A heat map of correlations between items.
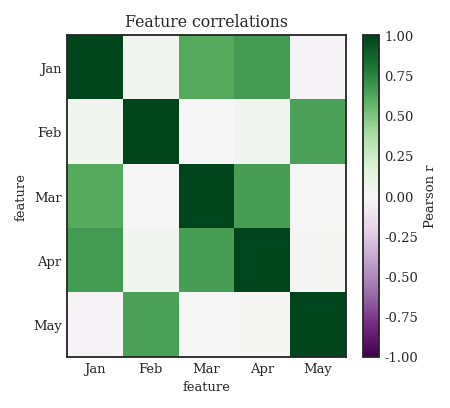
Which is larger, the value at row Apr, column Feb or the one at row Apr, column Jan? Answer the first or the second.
the second
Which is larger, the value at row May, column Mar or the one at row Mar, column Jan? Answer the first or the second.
the second
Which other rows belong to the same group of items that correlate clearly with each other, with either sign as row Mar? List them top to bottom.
Jan, Apr
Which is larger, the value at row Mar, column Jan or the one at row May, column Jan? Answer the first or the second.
the first
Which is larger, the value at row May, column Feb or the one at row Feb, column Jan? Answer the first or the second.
the first
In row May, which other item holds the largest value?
Feb
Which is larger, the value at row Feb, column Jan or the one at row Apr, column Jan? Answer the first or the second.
the second
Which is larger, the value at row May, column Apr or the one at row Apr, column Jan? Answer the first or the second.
the second
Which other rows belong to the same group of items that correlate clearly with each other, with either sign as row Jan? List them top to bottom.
Mar, Apr
